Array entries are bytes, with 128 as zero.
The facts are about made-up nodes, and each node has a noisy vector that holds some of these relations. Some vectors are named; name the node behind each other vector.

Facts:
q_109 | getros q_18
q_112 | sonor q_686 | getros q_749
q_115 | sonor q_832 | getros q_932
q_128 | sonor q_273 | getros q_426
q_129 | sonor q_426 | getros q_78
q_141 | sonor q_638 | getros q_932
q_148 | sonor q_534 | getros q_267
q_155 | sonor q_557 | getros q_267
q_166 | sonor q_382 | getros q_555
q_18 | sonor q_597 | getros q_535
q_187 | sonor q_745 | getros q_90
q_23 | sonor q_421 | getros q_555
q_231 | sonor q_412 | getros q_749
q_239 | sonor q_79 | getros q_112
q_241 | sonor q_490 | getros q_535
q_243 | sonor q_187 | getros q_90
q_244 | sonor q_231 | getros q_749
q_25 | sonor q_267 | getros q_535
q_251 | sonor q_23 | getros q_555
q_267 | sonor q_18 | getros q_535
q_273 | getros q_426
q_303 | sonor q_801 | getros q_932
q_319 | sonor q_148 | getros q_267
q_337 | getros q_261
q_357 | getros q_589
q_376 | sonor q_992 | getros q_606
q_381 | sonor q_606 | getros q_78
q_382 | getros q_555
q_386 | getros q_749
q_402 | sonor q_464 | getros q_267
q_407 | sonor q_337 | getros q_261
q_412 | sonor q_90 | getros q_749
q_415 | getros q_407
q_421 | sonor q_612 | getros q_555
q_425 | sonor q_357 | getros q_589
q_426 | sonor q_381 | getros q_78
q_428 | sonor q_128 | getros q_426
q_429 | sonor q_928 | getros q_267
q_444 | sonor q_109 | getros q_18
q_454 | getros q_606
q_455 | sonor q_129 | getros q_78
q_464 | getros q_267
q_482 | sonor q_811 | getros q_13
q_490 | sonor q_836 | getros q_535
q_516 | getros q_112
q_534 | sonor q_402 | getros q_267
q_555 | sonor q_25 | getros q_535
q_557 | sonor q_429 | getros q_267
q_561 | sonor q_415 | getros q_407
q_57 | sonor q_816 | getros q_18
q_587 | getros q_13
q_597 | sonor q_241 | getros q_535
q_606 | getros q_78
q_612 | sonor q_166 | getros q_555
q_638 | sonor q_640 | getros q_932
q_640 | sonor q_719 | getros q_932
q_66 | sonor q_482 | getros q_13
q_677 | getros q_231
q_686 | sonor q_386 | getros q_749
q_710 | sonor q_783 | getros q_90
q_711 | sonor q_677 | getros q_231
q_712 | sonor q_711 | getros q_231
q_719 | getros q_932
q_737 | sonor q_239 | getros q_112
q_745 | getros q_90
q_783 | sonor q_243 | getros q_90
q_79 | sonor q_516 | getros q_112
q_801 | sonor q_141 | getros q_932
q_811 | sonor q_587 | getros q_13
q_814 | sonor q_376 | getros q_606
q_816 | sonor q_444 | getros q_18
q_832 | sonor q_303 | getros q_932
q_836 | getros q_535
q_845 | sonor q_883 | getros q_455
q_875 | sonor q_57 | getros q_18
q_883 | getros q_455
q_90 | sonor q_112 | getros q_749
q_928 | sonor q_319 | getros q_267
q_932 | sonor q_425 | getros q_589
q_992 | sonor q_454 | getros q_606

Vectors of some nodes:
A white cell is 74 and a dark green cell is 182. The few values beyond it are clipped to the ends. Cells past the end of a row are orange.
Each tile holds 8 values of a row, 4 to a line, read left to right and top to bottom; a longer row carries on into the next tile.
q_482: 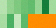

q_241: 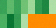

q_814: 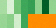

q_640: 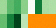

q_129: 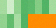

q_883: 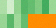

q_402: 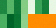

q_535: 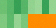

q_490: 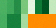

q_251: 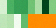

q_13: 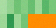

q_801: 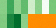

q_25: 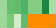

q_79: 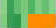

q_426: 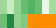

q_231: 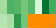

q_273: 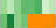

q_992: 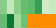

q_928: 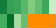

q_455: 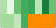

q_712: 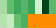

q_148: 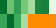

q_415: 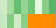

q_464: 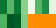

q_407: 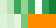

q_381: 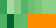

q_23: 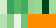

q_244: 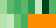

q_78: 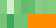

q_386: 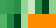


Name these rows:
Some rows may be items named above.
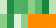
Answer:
q_421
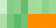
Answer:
q_425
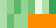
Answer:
q_261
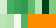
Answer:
q_251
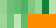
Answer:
q_25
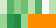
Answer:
q_303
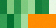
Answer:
q_148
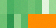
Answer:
q_816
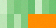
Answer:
q_337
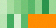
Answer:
q_482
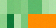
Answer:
q_811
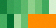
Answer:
q_928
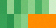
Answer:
q_319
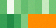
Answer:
q_606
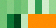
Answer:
q_638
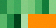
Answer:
q_686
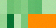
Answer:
q_811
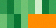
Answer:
q_90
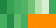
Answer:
q_18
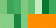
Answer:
q_749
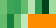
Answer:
q_382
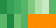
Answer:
q_18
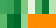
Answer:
q_836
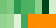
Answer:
q_155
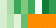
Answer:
q_561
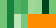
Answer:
q_612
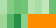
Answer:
q_589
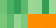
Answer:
q_535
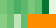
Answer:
q_557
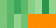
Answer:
q_535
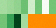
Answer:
q_141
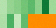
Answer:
q_482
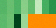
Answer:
q_112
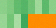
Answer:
q_57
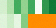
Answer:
q_407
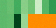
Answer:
q_112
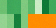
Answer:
q_749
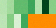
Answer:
q_66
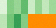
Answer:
q_832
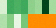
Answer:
q_23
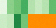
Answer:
q_932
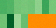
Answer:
q_587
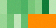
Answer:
q_25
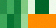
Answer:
q_534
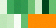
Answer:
q_555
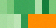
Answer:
q_875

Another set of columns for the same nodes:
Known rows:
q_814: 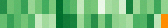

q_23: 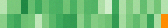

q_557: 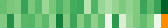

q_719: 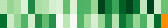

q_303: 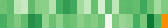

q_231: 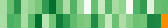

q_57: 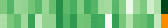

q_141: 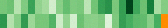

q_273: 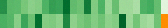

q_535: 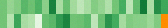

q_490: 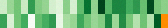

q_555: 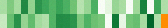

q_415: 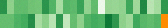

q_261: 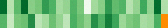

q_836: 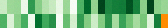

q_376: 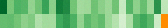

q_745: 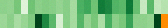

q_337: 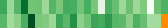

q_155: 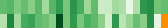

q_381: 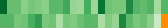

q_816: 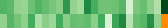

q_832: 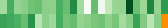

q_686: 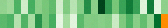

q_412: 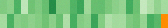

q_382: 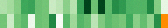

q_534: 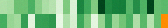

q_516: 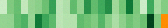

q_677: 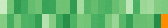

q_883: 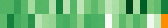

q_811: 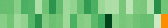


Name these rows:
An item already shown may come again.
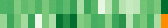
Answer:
q_875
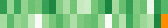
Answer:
q_749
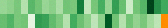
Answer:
q_928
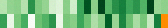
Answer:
q_490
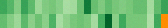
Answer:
q_587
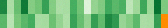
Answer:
q_261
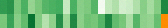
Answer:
q_66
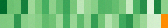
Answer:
q_78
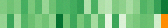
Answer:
q_557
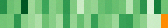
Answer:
q_78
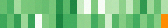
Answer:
q_932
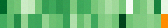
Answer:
q_426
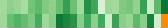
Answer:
q_25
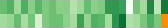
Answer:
q_18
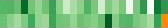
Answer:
q_13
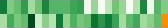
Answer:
q_407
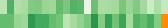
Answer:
q_357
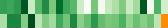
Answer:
q_455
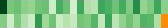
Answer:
q_606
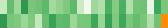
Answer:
q_589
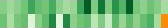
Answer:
q_166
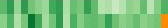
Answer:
q_482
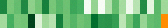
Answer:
q_407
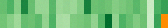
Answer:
q_587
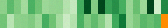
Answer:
q_109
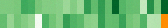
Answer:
q_444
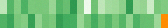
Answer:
q_425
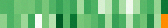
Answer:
q_875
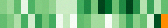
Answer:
q_386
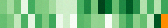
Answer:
q_386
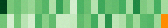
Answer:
q_606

